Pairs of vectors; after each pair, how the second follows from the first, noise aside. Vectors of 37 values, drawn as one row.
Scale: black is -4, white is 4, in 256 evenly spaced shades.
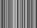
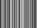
reversed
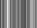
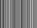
partly zeroed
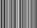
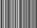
sign-scrambled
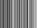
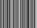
sign-scrambled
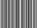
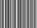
reversed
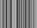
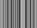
reversed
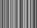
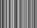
reversed
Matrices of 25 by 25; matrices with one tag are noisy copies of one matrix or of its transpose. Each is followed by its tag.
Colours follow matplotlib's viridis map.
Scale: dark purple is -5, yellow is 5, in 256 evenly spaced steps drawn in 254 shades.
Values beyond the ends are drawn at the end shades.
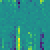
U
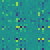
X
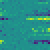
U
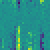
U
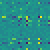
X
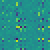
X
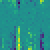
U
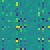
X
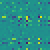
X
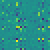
X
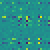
X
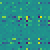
X
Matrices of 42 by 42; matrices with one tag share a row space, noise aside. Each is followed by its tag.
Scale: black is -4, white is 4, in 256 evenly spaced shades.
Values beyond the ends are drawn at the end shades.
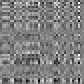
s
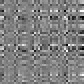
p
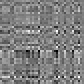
s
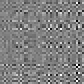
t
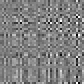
t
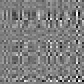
t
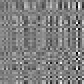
t
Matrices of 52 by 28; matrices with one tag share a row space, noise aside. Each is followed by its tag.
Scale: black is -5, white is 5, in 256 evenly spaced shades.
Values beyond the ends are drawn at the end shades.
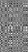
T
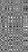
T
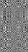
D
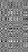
T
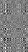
D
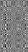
D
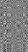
D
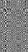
D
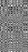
T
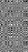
T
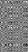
T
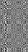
D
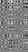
T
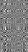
D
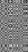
T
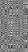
T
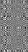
D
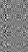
D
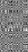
T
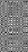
T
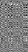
T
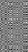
T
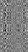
D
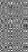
T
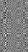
D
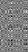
T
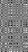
T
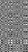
T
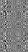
D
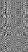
D
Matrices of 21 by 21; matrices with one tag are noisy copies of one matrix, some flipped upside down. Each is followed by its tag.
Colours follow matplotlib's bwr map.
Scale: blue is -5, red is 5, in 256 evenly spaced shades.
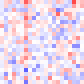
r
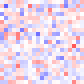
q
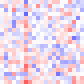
r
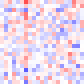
r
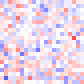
q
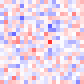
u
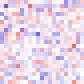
q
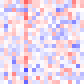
r
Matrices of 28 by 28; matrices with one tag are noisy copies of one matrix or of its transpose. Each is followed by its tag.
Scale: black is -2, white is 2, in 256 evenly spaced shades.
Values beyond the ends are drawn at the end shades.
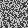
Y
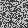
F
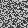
Y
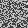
Y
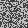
F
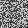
F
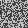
F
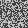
F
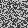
Y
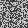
F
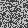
F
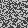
Y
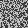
Y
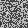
F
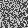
Y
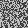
Y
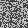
F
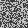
F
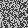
Y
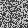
F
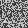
F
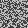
Y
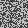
F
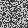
F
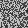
Y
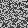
Y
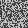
F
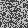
F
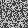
F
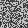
F
